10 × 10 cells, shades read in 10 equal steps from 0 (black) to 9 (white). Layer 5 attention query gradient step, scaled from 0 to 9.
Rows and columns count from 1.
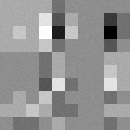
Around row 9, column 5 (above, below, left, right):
4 6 6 4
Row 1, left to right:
6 6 6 6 4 5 5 5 5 5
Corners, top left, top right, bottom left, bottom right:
6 5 5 5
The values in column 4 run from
3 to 9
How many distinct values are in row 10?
3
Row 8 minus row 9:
-1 0 -2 1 0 1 0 0 -2 -1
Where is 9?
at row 3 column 4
